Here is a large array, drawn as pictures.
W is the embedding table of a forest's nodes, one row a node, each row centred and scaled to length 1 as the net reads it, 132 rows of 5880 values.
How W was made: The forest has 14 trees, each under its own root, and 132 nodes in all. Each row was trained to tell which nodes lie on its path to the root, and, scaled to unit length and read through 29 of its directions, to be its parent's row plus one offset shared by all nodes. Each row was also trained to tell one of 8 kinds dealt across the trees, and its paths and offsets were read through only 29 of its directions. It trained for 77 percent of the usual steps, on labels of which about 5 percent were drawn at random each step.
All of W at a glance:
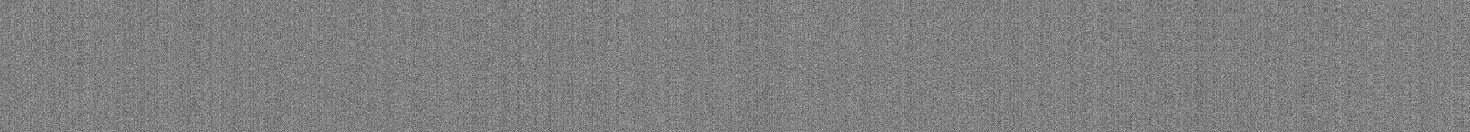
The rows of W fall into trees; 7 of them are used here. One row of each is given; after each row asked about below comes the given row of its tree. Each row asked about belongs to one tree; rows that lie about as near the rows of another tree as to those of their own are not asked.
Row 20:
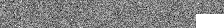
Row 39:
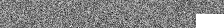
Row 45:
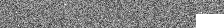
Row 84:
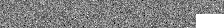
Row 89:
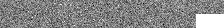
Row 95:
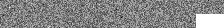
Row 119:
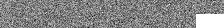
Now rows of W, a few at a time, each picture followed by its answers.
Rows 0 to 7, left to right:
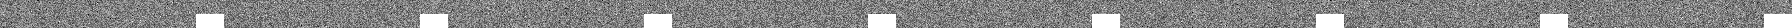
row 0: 84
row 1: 45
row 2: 20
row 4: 119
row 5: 84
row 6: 45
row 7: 84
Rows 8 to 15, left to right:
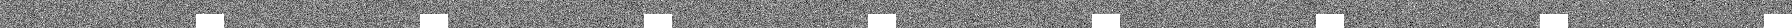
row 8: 20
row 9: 20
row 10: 39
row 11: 20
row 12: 95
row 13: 45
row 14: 89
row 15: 39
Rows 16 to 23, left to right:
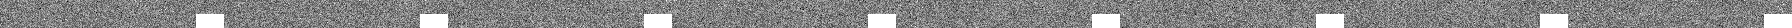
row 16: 39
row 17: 89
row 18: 89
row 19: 39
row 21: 119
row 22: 39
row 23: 84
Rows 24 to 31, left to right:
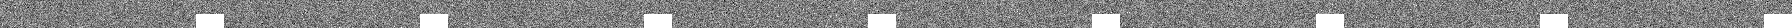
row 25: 84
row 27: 89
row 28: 20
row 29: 45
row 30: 89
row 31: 20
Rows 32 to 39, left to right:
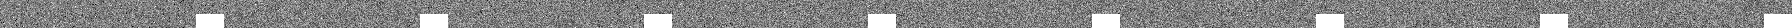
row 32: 39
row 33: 95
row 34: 119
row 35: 39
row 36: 39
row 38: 39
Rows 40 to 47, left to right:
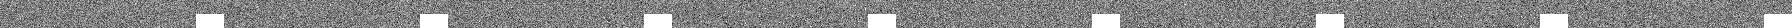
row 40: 89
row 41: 89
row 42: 45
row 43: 89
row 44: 45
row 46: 39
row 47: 20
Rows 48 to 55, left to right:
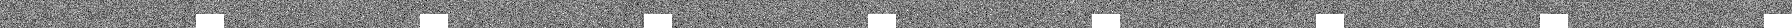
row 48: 45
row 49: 20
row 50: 39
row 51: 84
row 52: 89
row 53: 119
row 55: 89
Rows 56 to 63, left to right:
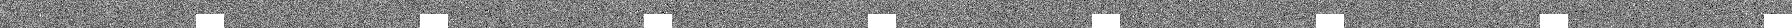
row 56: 20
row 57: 45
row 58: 89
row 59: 89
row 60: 39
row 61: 45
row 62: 89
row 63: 89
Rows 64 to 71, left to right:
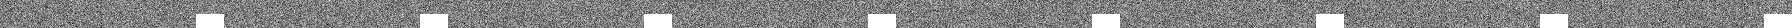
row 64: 84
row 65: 20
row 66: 20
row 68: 119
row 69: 119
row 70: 89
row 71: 84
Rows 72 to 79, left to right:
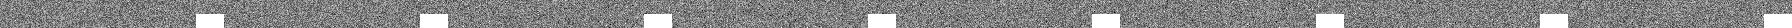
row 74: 20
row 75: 119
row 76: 20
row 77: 84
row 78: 45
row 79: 20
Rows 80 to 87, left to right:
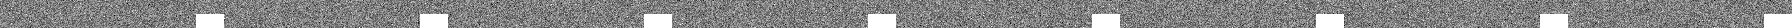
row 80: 84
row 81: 39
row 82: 20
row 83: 20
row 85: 45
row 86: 45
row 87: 119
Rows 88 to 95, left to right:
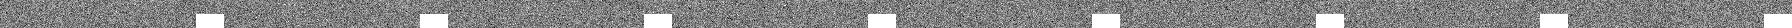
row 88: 39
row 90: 84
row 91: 45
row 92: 84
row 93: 84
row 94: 39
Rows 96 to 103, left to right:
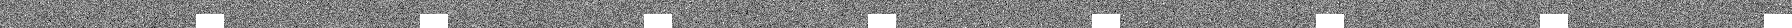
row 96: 84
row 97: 45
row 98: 95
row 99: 119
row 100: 20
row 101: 84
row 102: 95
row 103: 45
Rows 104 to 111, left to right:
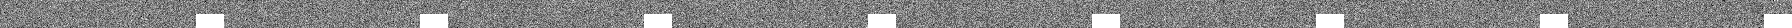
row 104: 39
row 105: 20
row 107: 45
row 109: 39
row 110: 20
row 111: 45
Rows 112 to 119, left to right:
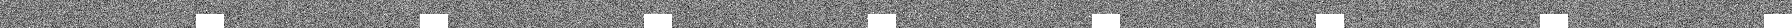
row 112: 89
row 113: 89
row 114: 84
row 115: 45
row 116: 84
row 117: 95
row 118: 119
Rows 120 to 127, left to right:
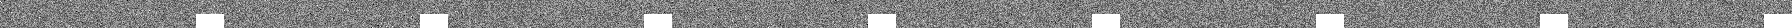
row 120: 84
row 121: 84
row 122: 20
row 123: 119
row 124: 20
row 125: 95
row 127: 95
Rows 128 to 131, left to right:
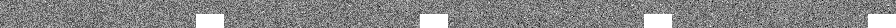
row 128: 95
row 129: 89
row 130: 84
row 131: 20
